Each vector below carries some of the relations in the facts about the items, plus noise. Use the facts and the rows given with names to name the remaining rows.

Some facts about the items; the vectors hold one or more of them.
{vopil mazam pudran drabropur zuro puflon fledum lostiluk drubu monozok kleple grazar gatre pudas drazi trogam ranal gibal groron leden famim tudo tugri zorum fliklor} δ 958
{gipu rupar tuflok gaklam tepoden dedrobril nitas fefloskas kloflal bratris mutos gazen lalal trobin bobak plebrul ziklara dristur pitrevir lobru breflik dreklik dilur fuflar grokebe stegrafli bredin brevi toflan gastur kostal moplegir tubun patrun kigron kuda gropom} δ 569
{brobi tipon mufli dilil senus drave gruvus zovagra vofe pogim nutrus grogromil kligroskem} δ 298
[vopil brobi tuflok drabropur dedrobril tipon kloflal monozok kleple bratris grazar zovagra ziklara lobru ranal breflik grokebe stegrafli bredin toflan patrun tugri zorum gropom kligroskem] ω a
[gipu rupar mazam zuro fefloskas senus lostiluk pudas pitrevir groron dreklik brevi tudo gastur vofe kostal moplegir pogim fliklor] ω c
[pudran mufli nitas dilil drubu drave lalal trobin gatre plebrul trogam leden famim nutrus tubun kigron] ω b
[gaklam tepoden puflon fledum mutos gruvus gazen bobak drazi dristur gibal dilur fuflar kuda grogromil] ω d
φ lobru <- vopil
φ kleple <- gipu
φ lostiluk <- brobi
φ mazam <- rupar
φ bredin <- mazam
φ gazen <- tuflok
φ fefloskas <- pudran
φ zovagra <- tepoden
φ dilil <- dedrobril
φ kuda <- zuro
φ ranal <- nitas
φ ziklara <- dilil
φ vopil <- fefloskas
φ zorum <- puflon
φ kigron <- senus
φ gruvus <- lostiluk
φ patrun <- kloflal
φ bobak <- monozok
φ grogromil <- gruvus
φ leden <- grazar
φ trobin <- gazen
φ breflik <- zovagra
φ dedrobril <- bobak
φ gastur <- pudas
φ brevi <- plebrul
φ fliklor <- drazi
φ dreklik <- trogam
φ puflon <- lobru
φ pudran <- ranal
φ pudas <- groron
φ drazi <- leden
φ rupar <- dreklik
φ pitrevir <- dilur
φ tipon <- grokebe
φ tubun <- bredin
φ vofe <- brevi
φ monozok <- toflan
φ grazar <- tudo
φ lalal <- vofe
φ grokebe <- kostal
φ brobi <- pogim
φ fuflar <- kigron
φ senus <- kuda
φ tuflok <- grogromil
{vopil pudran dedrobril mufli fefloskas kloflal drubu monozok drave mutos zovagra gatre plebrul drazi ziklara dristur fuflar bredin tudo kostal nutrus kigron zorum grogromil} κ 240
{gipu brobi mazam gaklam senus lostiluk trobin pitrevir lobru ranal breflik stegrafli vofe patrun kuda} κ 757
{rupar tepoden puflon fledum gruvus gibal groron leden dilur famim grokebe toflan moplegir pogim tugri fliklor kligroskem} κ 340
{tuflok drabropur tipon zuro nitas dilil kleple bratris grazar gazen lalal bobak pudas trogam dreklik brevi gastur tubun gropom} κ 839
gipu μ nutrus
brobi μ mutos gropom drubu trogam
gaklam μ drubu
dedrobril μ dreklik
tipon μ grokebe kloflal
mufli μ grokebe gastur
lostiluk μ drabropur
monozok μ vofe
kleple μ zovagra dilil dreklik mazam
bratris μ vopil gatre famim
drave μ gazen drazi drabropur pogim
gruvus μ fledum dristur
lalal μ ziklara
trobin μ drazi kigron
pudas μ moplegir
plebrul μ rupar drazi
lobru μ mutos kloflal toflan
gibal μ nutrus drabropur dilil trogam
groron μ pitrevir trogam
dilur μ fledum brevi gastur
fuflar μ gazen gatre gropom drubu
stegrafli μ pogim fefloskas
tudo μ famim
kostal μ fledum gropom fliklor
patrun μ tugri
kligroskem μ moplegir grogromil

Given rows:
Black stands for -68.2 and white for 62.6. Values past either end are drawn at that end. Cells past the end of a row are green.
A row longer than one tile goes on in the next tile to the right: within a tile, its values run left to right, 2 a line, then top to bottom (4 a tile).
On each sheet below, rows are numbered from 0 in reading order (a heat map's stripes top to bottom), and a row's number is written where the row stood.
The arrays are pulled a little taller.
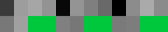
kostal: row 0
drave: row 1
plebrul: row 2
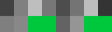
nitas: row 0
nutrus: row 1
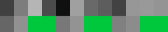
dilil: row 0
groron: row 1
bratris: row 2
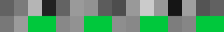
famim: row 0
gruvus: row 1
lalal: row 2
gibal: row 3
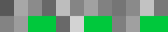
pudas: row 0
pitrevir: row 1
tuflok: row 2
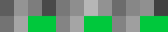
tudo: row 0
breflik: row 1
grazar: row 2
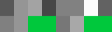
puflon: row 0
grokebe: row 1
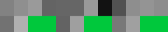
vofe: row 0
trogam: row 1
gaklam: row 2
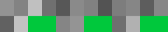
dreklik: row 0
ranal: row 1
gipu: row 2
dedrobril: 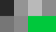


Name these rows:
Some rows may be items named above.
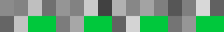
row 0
dreklik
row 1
grogromil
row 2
pitrevir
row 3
toflan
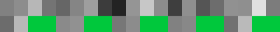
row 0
rupar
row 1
leden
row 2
dedrobril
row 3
brobi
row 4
brevi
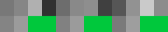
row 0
tugri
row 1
grazar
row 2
bobak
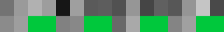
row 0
patrun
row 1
gibal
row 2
lostiluk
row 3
zorum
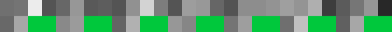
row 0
kloflal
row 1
kleple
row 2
fefloskas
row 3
kligroskem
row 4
gaklam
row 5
fliklor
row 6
drabropur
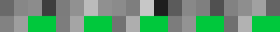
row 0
grazar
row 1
breflik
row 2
fledum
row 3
ranal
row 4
vofe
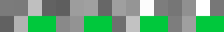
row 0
gazen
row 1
tipon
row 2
gastur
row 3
ziklara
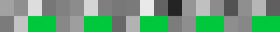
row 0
moplegir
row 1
tubun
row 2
mutos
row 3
dedrobril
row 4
mufli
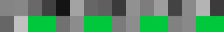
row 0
mazam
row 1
groron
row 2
stegrafli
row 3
pudran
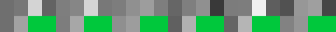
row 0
kigron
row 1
bredin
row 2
dilur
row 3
pogim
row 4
mutos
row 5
puflon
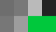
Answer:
famim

